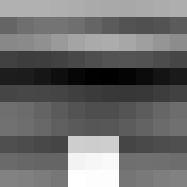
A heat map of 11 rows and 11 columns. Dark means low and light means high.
Slope: none. Grain: streaks across. Ninth with the lowest average: centre. Ninth with the highest average: bottom middle. Odd patch: higher, in the bottom middle. Average level on the scale: 40%.
